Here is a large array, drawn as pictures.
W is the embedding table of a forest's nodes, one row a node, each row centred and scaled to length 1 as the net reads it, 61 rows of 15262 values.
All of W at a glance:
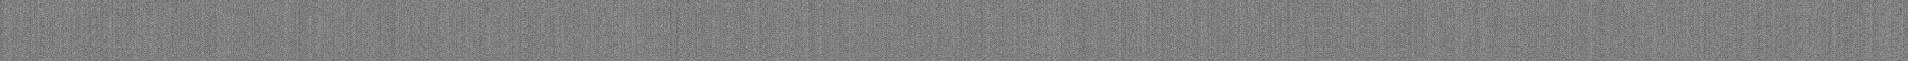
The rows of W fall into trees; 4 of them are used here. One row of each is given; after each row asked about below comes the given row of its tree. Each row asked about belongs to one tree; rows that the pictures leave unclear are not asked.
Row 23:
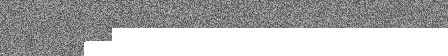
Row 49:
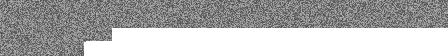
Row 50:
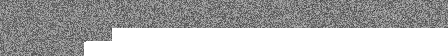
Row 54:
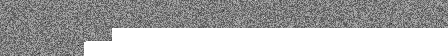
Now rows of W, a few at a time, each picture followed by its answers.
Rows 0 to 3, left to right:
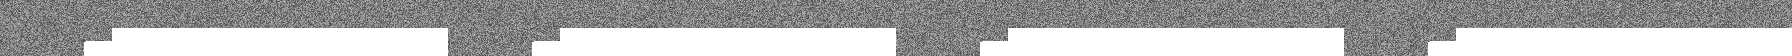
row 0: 54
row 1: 54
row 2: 49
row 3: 23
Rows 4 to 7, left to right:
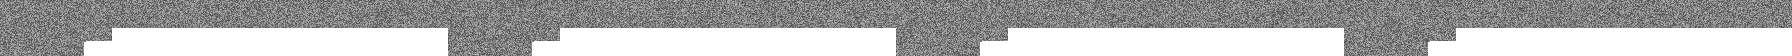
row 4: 23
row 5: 50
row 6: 23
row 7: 54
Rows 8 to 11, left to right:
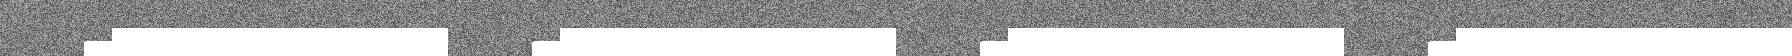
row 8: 49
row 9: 49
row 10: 49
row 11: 23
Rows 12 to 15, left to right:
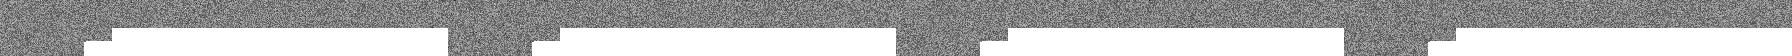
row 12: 49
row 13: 50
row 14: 49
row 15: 50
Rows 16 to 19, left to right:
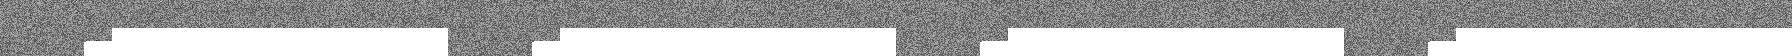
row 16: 54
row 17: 50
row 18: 23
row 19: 54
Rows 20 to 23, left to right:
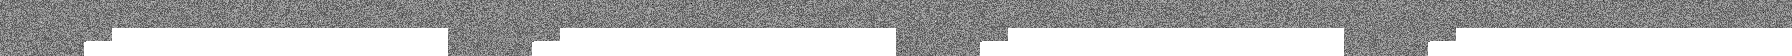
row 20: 50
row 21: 23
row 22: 54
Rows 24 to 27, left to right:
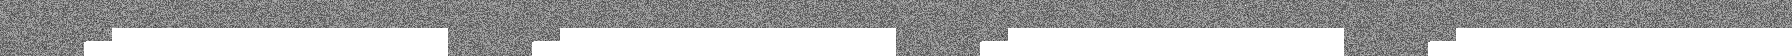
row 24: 54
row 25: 23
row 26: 23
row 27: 50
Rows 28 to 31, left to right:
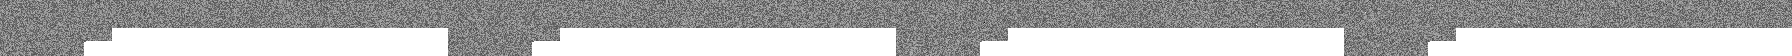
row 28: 50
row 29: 54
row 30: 23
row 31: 54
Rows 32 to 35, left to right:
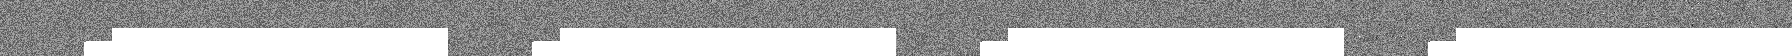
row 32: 23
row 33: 54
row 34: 49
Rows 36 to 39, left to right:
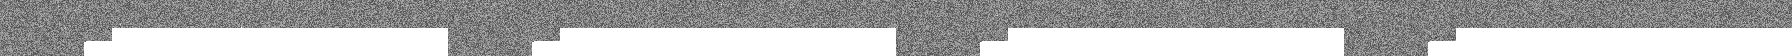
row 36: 50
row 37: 23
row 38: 50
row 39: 23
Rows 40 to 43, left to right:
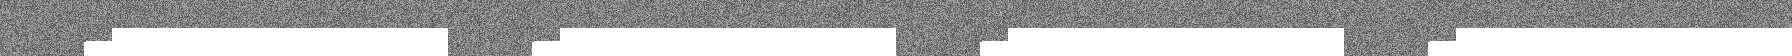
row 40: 50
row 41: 23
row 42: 50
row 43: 23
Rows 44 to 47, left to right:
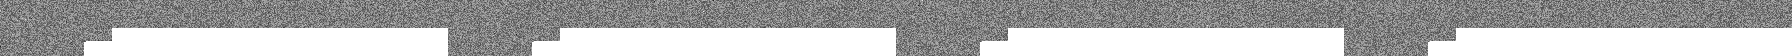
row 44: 54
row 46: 23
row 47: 23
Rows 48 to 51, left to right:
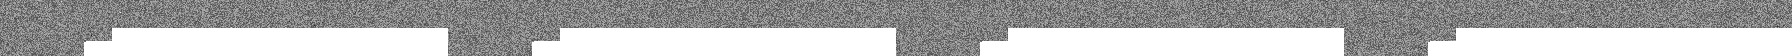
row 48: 50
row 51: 23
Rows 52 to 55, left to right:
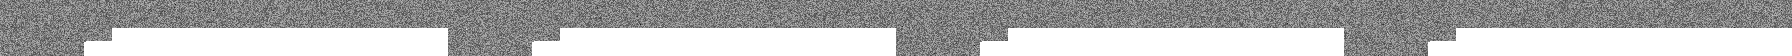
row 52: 50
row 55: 49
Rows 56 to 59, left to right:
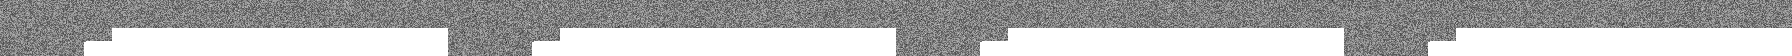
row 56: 54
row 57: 23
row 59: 50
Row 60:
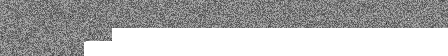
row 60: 49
